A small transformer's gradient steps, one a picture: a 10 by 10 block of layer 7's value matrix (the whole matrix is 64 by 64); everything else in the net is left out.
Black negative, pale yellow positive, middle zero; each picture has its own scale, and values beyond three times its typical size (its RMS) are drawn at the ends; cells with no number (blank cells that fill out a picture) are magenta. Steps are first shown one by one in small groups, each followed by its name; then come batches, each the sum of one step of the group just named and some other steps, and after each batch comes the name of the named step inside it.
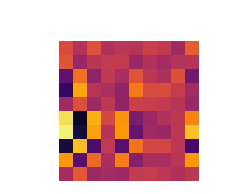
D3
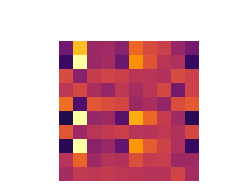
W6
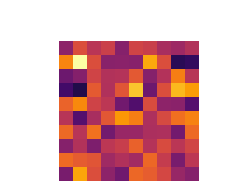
D3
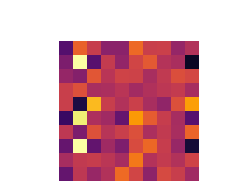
W6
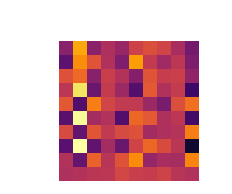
W6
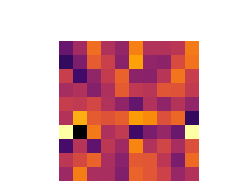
D3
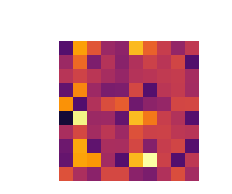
W6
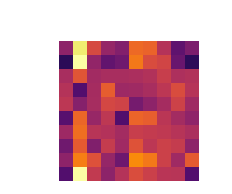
W6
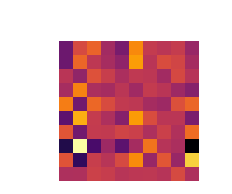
W6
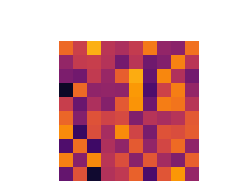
D3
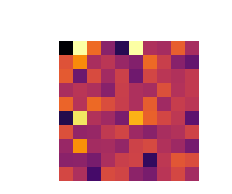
W6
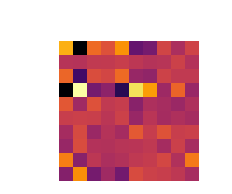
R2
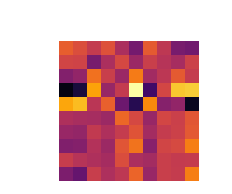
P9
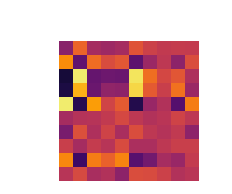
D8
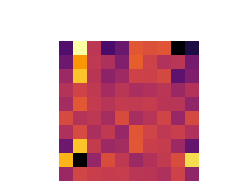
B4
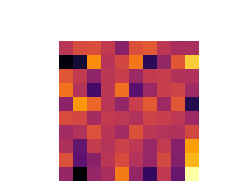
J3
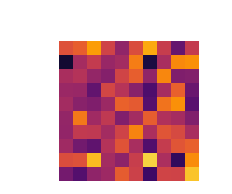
J3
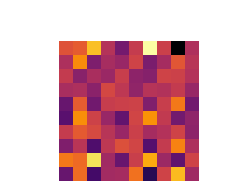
R2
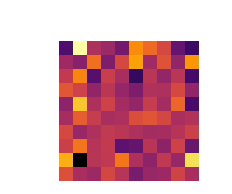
B4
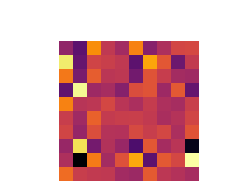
R2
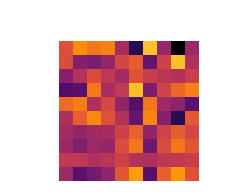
P9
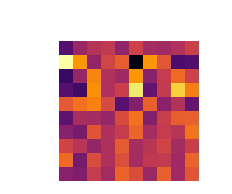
P9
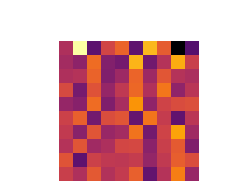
B4
